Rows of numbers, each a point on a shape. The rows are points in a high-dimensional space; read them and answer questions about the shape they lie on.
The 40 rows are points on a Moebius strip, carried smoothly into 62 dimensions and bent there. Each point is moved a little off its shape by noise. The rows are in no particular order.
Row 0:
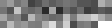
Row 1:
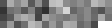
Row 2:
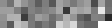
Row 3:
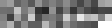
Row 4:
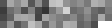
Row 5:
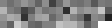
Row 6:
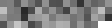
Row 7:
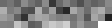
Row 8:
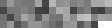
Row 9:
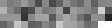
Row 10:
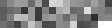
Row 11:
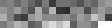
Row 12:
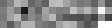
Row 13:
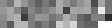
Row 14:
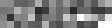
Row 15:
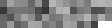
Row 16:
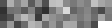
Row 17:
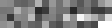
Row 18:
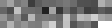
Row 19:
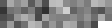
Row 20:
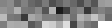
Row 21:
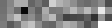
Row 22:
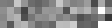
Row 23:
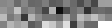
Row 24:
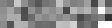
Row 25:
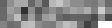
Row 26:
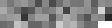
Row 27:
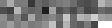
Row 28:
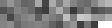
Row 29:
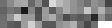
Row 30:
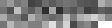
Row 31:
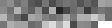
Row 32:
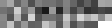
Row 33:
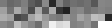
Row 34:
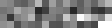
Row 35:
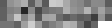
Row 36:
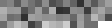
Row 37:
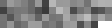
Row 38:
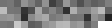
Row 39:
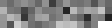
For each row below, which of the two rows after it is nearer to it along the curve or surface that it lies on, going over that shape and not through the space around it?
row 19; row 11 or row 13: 13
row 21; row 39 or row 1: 1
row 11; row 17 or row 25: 17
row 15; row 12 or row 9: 12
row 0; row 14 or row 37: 14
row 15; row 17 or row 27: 17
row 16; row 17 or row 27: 17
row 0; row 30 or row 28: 30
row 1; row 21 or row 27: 21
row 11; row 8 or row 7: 7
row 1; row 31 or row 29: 29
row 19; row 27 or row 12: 12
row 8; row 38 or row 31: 31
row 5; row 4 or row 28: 4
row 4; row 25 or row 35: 35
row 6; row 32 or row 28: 32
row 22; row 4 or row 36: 4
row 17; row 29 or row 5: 29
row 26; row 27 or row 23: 23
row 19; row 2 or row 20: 2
